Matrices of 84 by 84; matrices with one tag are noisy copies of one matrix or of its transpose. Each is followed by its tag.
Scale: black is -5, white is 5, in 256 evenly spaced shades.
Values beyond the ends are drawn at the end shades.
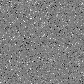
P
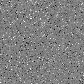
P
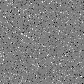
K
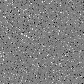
K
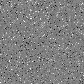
P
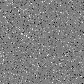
K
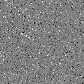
K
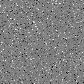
K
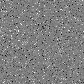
P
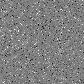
P
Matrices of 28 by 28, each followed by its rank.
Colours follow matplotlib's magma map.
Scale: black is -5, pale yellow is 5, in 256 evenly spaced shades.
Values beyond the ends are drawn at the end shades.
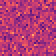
full rank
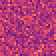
full rank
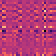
two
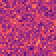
full rank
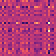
two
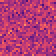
full rank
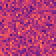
full rank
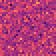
full rank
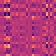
two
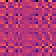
two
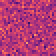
full rank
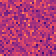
full rank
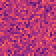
full rank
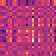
two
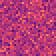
full rank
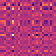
two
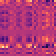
two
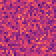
full rank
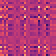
two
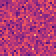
full rank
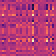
two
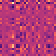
two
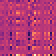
two
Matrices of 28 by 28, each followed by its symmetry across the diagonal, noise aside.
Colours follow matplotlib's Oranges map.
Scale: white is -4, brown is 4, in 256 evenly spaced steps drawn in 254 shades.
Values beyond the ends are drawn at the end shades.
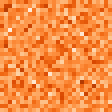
symmetric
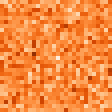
neither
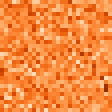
neither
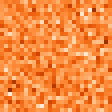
antisymmetric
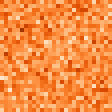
neither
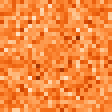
symmetric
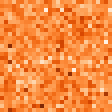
antisymmetric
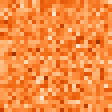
antisymmetric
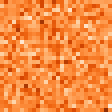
antisymmetric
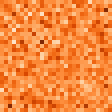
symmetric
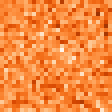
neither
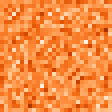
symmetric
